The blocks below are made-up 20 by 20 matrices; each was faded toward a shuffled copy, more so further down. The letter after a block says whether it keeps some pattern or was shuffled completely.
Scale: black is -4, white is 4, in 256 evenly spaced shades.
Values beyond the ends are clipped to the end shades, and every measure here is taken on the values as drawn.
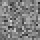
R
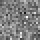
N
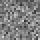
N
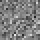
N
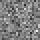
N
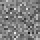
R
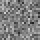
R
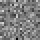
R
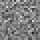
R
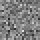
N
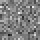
R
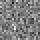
R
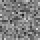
N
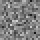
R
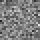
N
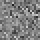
N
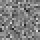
N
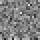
R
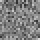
R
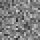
N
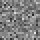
N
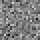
N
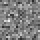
N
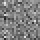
R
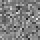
R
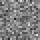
N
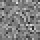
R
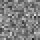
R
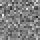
R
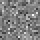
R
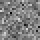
N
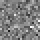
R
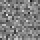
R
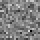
R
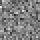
N
